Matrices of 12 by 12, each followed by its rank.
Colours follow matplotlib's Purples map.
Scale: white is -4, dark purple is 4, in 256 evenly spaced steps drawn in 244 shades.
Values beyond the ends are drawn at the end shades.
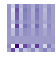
one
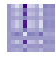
one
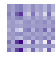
one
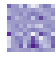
two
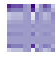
one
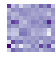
two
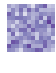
full rank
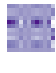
one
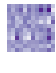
two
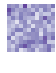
full rank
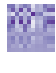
two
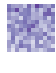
full rank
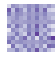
two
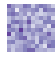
full rank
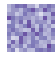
full rank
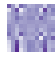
two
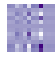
one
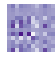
two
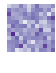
full rank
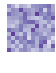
full rank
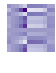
one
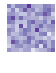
full rank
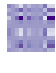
one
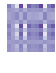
one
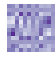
two
